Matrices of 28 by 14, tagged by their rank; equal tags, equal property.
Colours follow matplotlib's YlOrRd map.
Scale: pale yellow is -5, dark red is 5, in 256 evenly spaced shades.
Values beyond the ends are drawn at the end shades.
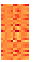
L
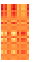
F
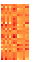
L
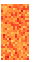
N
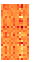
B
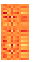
L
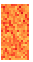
N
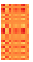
F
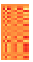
F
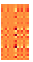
F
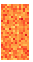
N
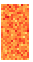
N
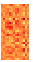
B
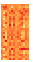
B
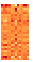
L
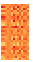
B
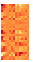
L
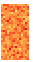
N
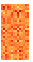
B
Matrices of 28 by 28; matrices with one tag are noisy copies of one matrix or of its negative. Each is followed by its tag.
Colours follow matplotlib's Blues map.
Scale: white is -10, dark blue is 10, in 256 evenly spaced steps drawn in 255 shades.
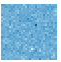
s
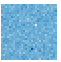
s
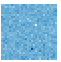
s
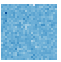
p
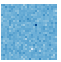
s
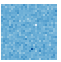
s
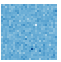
s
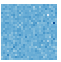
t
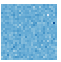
t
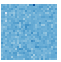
p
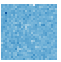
p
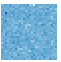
p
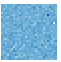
t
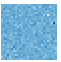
t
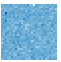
p
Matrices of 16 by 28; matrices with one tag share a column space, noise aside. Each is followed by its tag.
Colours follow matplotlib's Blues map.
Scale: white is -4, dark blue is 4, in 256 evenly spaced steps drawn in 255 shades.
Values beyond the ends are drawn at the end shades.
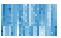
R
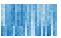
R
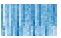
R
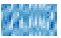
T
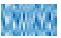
T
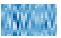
T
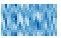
T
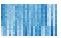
R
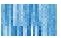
R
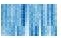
R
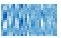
T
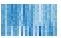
R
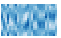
T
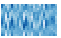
T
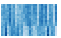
R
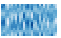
T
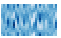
T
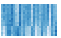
R
